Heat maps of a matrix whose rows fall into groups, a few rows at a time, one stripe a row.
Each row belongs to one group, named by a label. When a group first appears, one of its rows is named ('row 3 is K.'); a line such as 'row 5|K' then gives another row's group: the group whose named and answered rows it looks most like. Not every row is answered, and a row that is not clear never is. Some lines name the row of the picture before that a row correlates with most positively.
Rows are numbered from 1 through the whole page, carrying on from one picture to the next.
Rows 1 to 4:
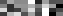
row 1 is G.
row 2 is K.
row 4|G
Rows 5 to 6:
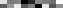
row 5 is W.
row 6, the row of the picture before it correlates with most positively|4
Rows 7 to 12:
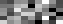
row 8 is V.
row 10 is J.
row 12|W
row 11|G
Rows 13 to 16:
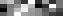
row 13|G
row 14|J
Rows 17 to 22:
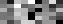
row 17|J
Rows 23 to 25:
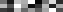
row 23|J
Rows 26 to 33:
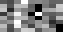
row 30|W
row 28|W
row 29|V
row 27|W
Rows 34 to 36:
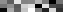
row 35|G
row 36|J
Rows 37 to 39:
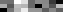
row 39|J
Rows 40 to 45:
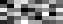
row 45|J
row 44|W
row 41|K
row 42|W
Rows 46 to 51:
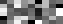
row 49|W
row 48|W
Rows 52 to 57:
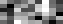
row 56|W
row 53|K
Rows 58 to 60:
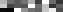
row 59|G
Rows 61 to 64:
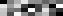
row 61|J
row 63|G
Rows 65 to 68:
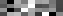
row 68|G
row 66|J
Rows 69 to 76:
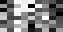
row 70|V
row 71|J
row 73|G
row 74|V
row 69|J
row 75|V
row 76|W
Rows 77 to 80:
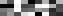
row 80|G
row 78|K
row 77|W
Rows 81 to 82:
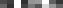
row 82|K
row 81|K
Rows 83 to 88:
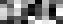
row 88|K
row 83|G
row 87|G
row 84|W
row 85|W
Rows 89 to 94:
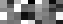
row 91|V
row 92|W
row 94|J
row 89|V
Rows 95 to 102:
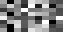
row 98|K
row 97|J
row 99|W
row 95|K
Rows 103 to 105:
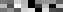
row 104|W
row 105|G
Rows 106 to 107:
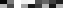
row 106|J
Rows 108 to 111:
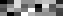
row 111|J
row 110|G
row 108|K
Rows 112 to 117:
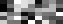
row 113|J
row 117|G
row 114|K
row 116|V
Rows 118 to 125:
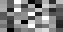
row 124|J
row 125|K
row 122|K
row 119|G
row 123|K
